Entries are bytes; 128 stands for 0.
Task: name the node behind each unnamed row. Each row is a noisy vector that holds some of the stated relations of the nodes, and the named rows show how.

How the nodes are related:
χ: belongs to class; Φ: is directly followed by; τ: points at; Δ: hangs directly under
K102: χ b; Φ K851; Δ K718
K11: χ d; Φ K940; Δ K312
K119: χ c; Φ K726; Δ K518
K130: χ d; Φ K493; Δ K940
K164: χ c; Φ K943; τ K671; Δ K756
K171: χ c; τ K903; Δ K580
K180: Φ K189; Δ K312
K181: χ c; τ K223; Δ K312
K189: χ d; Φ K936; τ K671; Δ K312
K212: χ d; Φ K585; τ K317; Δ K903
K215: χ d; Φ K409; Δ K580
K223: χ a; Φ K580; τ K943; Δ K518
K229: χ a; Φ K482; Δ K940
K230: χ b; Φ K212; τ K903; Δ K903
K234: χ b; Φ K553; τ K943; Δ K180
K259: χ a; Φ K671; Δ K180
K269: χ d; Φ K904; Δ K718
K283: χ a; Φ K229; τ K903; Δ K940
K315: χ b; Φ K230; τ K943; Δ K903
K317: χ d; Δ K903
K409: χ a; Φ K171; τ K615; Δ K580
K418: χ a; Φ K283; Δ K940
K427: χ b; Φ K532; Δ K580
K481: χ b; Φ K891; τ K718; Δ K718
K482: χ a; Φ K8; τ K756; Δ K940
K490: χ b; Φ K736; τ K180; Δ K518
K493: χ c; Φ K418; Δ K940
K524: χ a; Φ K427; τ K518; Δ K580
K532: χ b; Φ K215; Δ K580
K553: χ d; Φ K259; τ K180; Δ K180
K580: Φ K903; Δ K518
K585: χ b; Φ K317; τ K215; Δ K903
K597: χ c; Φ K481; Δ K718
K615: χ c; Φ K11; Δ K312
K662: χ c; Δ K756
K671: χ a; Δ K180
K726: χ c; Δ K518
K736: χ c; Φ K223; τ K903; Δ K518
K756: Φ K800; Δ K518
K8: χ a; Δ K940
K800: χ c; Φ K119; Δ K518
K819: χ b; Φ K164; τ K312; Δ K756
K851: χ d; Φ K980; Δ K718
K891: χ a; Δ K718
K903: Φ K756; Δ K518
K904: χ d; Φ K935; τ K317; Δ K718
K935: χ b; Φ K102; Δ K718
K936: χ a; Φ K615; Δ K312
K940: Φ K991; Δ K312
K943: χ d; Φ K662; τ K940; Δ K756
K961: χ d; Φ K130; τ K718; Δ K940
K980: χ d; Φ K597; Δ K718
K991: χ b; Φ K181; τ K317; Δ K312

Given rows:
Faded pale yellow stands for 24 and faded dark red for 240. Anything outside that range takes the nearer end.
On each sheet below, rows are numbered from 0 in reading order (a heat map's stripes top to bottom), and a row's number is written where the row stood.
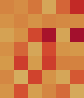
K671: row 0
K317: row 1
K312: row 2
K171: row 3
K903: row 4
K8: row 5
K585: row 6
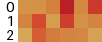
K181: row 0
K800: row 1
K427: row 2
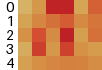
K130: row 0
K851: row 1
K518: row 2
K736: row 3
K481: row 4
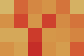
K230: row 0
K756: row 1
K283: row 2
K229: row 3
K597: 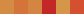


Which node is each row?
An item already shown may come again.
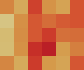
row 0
K8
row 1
K234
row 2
K189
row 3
K961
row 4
K8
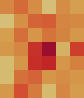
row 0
K409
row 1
K904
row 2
K943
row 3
K493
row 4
K961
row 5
K819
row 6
K223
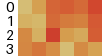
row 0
K553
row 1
K991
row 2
K8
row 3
K409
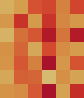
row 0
K11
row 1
K164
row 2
K180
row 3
K171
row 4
K718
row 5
K524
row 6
K940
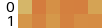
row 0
K212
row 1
K317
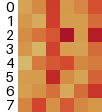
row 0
K936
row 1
K482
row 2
K615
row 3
K482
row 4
K269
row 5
K418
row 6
K259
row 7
K215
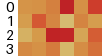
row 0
K181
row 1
K223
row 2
K130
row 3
K891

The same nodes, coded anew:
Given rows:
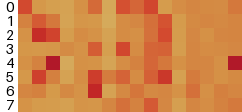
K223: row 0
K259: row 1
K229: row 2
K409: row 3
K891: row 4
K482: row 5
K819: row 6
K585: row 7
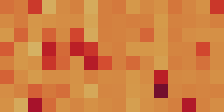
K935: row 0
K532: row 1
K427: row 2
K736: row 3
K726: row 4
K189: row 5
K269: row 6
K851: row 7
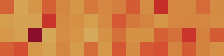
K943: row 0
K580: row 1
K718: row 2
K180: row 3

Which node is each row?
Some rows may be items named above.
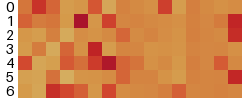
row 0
K418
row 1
K597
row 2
K481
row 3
K230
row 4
K164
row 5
K481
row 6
K317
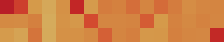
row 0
K234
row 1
K991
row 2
K481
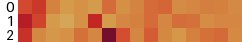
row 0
K940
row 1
K234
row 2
K181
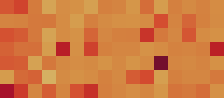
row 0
K936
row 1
K11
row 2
K312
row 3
K597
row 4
K961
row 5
K671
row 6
K493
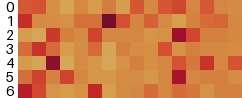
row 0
K180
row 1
K181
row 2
K904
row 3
K418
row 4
K718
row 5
K130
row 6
K234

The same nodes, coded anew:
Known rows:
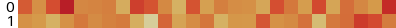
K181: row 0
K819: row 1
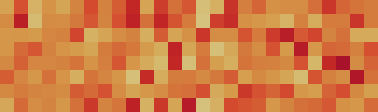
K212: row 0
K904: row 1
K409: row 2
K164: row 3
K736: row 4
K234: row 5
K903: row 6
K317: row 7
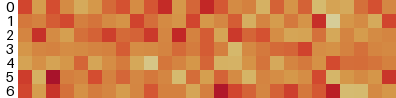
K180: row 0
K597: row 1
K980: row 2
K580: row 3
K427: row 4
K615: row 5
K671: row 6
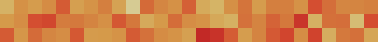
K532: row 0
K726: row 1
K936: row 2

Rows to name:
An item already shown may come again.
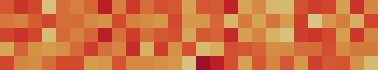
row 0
K961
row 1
K597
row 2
K961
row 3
K943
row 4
K283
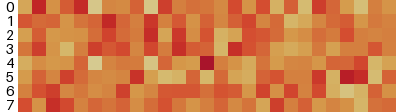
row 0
K481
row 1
K11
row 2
K943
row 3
K269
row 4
K585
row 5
K171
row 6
K718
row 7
K940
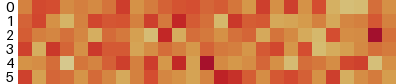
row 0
K718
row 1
K269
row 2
K234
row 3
K312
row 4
K215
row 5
K259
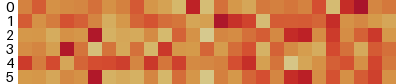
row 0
K736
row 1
K482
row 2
K524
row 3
K991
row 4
K130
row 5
K524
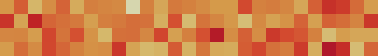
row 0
K230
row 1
K493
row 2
K891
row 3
K171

